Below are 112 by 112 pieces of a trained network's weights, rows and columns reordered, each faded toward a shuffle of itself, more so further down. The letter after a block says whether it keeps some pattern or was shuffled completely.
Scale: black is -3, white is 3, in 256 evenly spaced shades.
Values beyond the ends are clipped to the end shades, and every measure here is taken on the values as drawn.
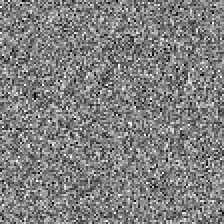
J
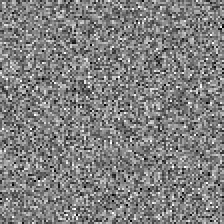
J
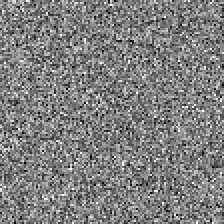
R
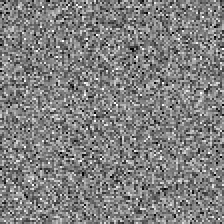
J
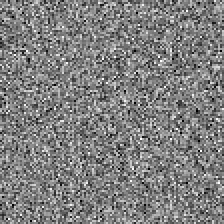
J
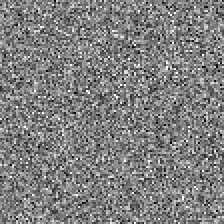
R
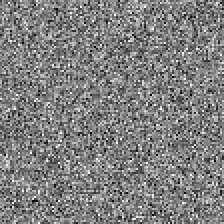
R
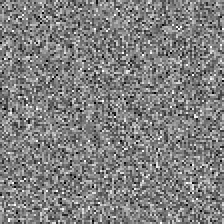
J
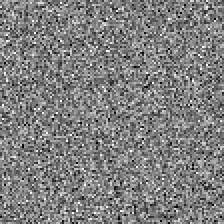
R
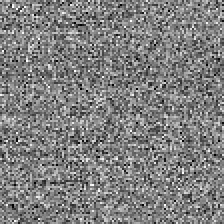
J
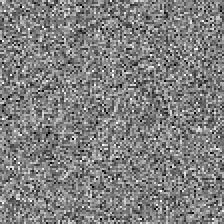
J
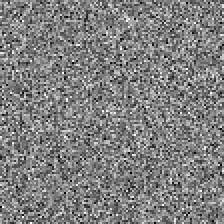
R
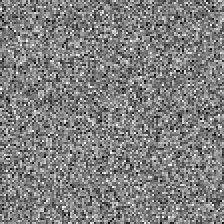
R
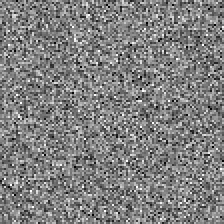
R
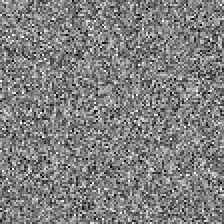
J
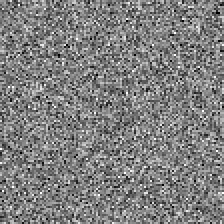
J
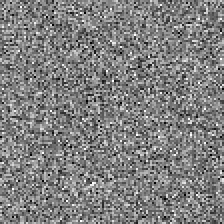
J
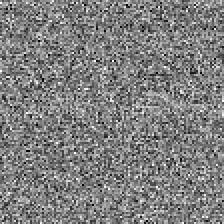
J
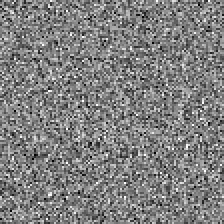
J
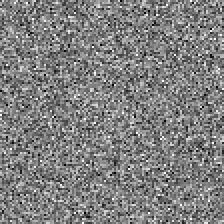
R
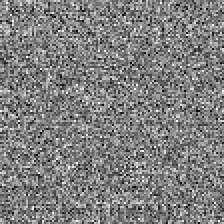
J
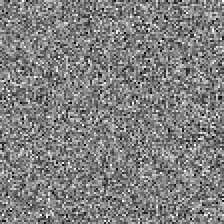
J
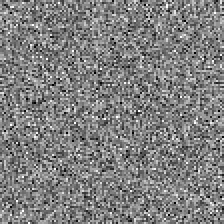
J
